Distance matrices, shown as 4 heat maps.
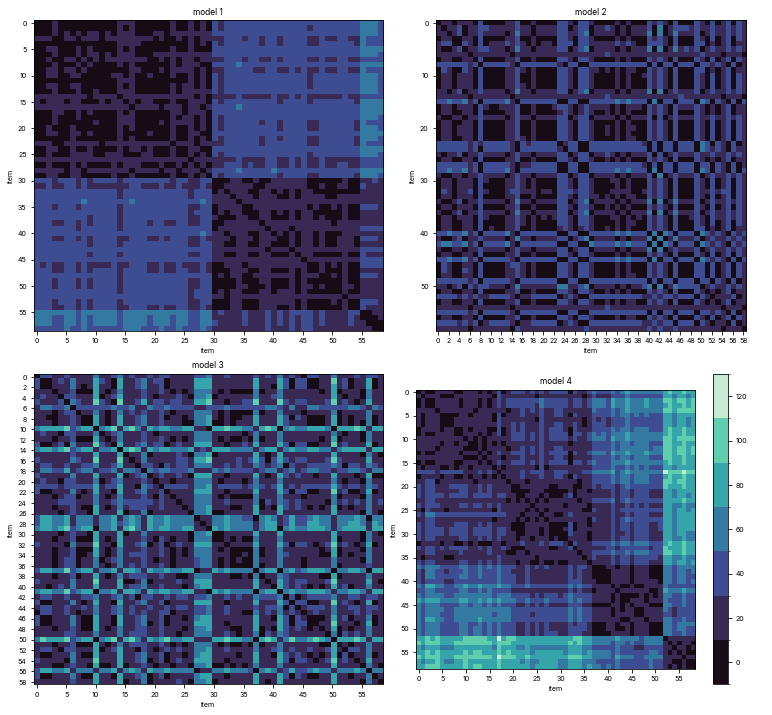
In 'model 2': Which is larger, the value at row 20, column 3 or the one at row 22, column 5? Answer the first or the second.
the second
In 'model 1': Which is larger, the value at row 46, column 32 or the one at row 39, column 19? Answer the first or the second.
the second
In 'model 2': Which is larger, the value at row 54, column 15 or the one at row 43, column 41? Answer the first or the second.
the first
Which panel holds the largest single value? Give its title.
model 4
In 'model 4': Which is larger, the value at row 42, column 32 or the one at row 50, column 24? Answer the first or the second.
the first
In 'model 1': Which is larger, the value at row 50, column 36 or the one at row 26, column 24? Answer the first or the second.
the second
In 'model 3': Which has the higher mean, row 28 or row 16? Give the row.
28
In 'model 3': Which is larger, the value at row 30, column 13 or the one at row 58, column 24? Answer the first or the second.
the second
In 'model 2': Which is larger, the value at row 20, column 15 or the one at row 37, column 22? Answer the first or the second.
the first
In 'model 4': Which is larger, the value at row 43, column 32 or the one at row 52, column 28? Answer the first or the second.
the second
